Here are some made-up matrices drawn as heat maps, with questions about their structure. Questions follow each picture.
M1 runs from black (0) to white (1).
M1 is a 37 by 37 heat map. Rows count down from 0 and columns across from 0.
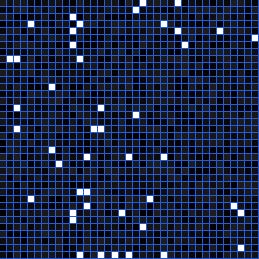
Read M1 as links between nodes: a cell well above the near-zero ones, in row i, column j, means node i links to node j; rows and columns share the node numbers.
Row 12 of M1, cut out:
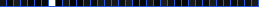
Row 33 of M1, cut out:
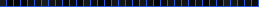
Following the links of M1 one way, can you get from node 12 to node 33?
no
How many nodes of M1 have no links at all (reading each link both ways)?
2
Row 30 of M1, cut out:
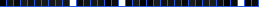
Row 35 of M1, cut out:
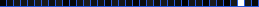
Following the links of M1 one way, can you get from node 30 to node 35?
no
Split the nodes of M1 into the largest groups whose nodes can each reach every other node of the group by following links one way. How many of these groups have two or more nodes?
0
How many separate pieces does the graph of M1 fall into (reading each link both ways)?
3
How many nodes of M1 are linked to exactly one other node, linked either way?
7
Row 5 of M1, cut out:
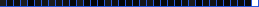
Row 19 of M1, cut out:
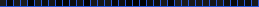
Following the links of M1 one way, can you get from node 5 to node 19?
yes
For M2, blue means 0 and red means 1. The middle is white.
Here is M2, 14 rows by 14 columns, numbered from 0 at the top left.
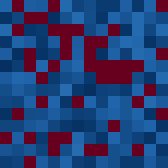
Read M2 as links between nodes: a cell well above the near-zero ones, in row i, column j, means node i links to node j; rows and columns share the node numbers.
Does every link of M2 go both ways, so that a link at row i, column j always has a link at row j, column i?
no
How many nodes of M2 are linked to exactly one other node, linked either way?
0
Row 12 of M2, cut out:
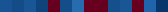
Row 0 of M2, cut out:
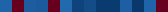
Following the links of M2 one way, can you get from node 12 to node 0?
yes
